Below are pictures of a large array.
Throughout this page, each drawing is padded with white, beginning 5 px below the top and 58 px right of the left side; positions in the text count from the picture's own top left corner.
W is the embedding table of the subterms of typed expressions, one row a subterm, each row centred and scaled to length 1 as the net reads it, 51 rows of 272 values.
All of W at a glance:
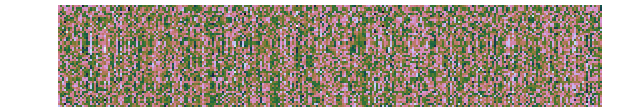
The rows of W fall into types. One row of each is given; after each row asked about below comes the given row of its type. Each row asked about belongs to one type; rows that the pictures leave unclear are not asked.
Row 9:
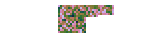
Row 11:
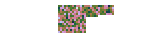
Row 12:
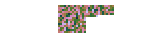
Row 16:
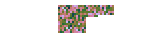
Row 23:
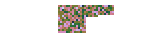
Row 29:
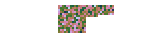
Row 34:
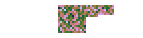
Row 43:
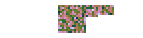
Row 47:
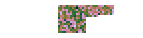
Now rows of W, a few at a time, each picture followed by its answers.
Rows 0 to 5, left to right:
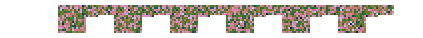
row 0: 23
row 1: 29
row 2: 29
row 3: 9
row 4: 43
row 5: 23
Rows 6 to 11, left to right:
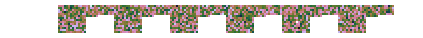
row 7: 47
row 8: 12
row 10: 9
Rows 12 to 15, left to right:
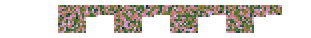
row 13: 43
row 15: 43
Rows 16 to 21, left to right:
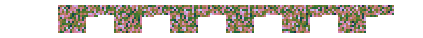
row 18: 34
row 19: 34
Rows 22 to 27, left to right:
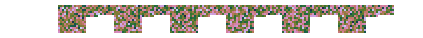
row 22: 16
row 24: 34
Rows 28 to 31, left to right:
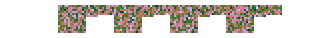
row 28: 29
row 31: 16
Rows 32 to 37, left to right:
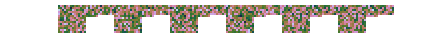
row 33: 9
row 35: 9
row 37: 29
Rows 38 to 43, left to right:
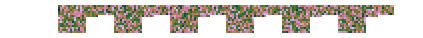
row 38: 11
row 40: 16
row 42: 47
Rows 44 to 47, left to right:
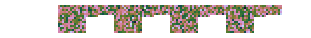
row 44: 12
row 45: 9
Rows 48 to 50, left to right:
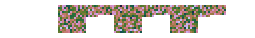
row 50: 29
